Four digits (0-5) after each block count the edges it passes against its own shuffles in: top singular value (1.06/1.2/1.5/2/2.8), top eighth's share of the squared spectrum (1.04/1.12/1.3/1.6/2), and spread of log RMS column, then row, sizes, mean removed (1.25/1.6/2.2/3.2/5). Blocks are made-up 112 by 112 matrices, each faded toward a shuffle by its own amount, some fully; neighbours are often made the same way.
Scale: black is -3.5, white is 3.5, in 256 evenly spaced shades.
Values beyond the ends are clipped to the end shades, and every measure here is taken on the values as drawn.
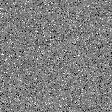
3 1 0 0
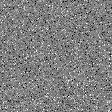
3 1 0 0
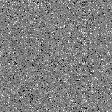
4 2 1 1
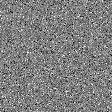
0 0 0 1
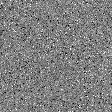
0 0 0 0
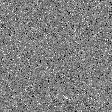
0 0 0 0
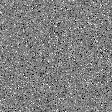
0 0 0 0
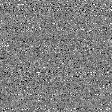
1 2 0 3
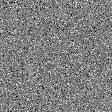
0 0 0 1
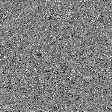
0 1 0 2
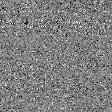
1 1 0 3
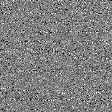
1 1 0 3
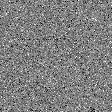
0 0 0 1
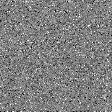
1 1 0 2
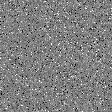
2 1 0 0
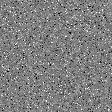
0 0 0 0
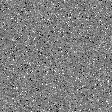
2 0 0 0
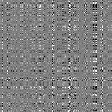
5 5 4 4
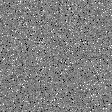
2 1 0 0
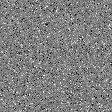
1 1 0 0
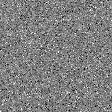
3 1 0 0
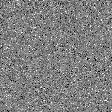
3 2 0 0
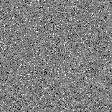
3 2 0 0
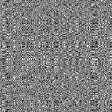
5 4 3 3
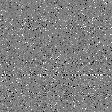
4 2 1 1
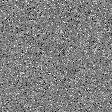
0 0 0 0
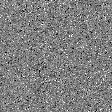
0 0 0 0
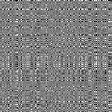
5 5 4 4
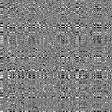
5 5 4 4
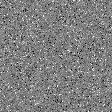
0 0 0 0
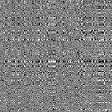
5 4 3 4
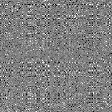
5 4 3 3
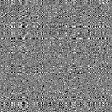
5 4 3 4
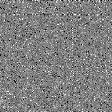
4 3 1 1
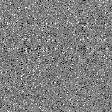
4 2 1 1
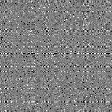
5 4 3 3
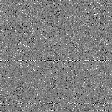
4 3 1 2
